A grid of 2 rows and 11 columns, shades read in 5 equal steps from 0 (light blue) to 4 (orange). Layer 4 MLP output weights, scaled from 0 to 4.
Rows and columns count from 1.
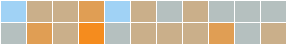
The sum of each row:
15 23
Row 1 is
0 2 2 3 0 2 1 2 1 1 1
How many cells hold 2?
9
